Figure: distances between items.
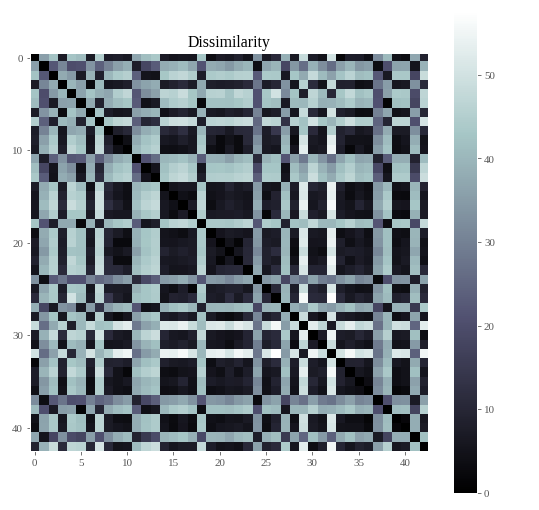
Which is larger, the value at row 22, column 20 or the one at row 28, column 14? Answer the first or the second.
the second
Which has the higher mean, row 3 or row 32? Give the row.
32
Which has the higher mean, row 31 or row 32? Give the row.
32
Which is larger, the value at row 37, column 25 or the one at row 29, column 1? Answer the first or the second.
the first
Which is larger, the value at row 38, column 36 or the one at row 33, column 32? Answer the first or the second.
the second
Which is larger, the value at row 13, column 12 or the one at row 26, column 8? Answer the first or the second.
the second
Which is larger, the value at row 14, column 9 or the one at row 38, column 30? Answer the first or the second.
the second
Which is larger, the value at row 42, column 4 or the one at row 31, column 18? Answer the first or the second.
the first
